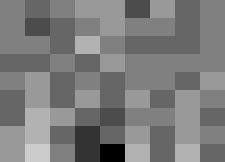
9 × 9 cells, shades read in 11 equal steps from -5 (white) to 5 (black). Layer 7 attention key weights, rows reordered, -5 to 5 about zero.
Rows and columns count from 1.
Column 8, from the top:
1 1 1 0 1 -1 -1 -1 -2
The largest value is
5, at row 9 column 5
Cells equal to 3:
2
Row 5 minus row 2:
0 -3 0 0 2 0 0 0 -1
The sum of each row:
1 3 2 2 1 0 1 1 2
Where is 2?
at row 1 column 6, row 2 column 2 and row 7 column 5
